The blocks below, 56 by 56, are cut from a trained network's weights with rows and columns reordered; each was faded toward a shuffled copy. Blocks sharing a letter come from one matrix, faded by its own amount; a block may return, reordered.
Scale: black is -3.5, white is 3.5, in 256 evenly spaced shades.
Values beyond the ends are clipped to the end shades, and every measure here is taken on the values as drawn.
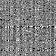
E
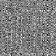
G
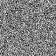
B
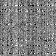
E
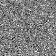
B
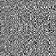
G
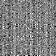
E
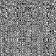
G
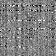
E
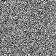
B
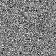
B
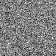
B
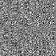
G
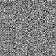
G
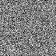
B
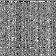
E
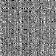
E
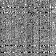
E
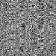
G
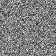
B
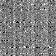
E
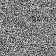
B
